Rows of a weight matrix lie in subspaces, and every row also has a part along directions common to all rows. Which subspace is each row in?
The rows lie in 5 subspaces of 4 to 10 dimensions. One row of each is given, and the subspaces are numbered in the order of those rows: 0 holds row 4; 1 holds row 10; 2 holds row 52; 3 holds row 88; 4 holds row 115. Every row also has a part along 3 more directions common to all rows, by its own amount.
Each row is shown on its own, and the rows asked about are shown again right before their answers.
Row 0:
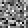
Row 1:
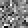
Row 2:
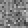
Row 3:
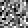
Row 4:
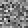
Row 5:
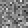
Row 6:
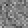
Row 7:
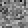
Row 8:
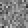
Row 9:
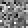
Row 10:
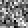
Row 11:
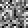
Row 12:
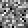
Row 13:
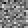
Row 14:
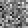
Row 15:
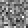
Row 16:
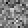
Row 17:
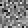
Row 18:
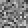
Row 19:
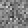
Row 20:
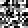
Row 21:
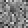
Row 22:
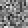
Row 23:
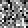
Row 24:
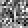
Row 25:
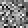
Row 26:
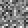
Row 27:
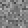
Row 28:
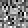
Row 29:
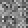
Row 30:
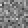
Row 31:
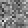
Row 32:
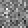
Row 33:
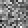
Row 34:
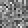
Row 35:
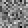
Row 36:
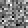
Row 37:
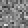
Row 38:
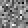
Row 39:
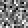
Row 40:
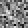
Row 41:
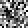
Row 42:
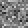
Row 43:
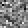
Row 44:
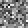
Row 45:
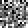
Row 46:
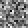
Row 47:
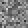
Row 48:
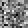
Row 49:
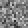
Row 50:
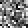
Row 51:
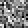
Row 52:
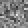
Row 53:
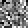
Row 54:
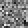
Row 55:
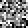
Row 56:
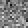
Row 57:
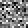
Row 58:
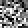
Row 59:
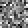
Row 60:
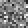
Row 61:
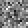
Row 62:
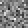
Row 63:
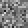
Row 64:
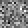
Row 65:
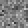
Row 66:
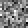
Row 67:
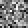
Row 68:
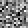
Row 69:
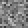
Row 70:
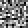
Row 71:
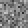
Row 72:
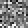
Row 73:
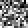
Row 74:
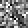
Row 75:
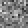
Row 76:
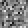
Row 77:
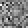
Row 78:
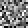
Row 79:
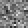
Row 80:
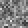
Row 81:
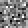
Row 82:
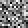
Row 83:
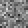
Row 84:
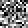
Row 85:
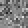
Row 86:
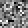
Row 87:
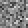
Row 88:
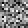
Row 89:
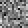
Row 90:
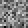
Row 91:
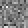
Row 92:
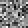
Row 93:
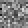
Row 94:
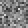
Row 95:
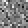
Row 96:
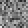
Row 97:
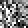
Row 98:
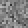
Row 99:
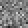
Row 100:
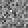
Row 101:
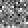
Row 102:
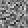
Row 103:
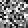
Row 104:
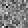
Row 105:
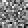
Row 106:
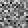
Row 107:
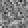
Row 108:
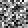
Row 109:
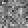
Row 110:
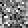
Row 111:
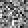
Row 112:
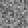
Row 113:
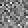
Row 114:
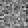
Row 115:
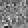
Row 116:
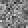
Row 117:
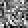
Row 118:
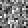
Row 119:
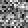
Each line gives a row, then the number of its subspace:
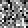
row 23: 3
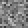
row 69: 1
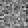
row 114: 3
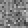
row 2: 2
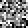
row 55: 4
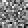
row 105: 4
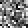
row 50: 2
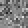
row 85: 1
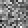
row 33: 4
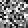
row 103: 2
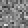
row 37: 4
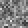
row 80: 1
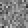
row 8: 3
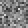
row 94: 2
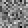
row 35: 4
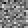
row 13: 0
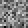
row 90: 1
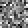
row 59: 1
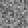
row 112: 3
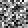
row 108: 3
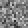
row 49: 1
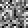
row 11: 1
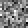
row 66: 0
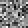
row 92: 0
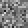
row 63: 4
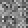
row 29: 3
